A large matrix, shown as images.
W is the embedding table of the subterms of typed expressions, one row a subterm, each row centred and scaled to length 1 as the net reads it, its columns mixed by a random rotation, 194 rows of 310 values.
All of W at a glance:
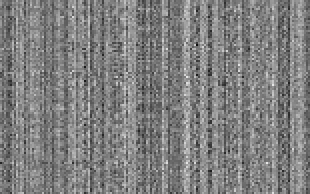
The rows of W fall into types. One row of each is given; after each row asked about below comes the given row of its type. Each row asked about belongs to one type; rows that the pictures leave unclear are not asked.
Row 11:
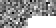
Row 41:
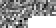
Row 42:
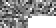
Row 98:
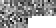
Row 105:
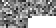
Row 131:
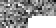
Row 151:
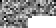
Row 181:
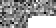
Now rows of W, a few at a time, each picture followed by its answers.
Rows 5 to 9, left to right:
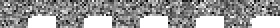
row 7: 151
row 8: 181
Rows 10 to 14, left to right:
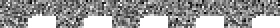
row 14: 151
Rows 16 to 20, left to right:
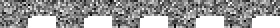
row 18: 105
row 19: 105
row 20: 105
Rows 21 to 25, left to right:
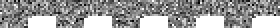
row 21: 151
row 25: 105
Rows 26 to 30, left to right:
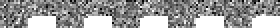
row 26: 41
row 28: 181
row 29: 11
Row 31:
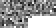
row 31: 98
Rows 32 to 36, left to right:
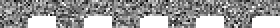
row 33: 42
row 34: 151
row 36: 181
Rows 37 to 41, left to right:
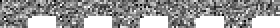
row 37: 151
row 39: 105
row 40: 11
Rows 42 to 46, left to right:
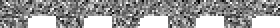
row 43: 42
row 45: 11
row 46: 42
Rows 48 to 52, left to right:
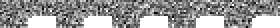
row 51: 42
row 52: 131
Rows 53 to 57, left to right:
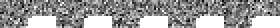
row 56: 151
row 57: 181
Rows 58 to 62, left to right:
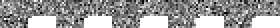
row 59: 105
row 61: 11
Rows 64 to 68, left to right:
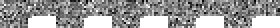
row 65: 181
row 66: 181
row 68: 98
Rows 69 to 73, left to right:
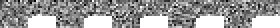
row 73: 131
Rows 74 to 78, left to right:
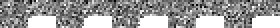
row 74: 181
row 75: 131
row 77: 105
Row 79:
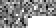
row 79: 42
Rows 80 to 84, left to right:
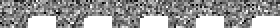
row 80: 181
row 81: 181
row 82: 105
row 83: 105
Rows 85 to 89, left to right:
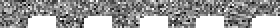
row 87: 42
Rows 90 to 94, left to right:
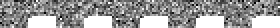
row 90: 181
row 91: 151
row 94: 151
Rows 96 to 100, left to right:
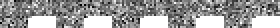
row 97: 105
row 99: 42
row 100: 41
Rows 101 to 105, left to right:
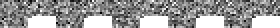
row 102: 181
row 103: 42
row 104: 105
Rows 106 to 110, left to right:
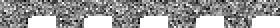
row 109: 131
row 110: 42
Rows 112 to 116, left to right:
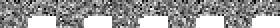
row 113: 151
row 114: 11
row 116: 11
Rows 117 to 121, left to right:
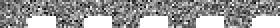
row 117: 11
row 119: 181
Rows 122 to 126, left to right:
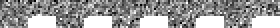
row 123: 181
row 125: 181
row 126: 41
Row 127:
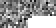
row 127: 11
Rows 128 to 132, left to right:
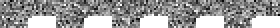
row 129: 131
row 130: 105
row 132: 11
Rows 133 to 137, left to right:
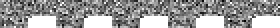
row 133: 98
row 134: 105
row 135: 105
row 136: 151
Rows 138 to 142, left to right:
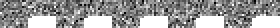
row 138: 41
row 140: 98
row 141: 11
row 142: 131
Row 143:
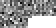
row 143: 98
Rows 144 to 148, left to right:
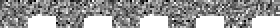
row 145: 181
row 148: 41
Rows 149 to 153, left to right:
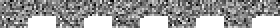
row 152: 98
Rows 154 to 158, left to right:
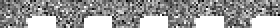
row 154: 11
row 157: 11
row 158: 11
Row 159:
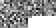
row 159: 98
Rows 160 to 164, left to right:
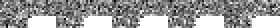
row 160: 105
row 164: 42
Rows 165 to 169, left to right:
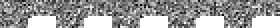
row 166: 41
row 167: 105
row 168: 11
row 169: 41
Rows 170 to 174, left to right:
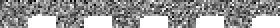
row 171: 151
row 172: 42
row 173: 41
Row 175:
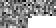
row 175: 105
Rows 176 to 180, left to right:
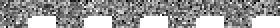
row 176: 41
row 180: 151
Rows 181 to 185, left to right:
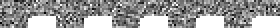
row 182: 98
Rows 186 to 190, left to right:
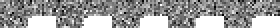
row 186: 98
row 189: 11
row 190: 11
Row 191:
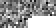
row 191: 11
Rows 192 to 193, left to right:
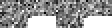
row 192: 181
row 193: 181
